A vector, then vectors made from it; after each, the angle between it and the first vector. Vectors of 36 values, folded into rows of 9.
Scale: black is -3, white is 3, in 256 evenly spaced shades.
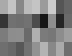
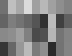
partly aligned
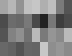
nearly parallel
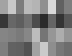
nearly parallel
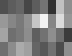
nearly opposite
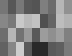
partly opposed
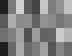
orthogonal
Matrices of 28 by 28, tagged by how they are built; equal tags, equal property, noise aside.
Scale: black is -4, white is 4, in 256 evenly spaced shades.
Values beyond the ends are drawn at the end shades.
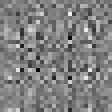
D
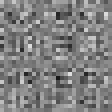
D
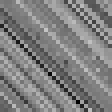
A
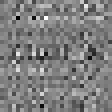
D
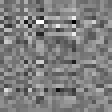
D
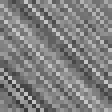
A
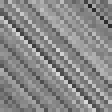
A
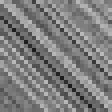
A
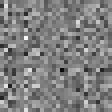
D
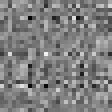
D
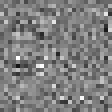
D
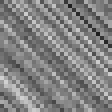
A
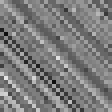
A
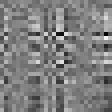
D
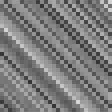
A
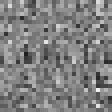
D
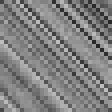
A
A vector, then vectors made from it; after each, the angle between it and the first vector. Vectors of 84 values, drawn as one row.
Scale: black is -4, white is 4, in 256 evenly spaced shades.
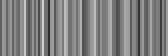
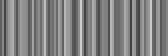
partly aligned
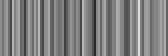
nearly opposite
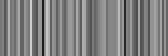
partly opposed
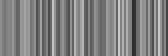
orthogonal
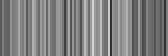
orthogonal
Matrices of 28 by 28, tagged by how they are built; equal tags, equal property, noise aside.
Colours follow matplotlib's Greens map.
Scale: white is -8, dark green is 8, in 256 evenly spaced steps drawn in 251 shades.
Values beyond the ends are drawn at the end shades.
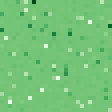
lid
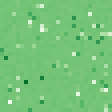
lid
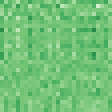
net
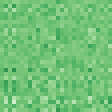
net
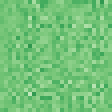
net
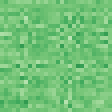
net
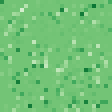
lid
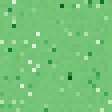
lid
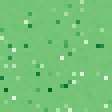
lid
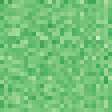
net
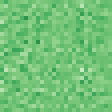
net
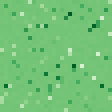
lid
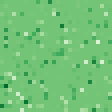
lid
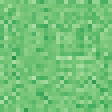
net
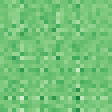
net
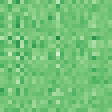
net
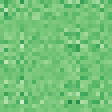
net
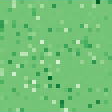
lid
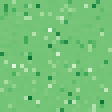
lid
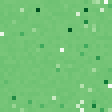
lid
